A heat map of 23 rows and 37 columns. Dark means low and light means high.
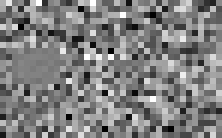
In the middle left lies a patch that is calmer than the rest. Neither half mirrors the other. The middle left is the smoothest part. No single row or column stands out from its neighbours. There are no regular stripes. Fine speckle covers the field.
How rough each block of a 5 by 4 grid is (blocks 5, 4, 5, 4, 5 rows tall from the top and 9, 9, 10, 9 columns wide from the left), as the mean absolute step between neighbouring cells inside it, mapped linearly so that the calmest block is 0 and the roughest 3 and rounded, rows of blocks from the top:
3 2 3 2 | 2 3 2 2 | 0 2 2 2 | 2 2 3 2 | 2 3 2 2
